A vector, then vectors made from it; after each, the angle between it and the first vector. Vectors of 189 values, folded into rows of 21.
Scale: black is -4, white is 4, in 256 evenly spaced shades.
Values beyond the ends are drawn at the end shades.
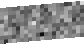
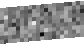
nearly parallel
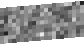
nearly opposite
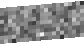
nearly opposite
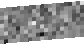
nearly parallel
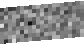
orthogonal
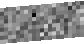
partly opposed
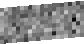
partly aligned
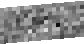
orthogonal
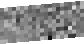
orthogonal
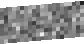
nearly opposite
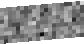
nearly parallel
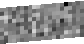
partly aligned
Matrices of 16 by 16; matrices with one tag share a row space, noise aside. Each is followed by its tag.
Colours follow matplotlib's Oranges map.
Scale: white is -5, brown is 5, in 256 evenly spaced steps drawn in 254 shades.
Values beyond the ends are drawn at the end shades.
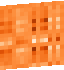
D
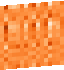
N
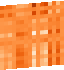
D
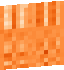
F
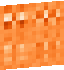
F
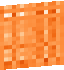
F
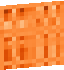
F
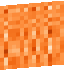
N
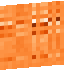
D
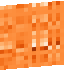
D
